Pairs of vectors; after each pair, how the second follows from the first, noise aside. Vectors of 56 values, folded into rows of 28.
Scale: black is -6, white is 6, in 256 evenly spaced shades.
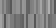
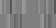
partly zeroed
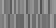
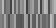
scaled up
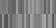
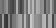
scaled up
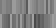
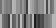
scaled up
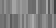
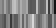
scaled up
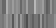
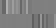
partly zeroed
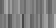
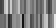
scaled up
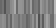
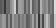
scaled up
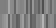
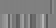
partly zeroed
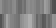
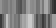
scaled up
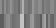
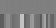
partly zeroed
